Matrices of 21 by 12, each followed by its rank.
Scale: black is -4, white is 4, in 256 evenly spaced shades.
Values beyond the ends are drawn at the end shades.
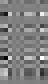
one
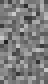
full rank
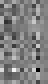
two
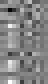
two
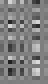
one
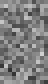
full rank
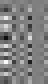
one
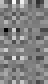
two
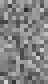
full rank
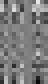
two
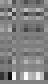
one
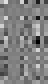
two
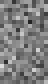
full rank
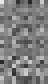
two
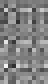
two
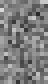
full rank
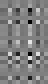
one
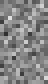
full rank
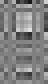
one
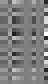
one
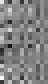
two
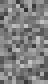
full rank
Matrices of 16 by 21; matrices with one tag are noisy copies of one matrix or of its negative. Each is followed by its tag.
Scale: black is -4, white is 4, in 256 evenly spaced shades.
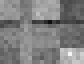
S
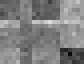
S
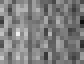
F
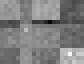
S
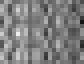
F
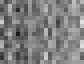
F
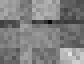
S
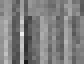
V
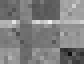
S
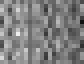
F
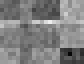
S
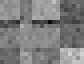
S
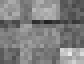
S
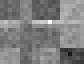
S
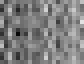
F
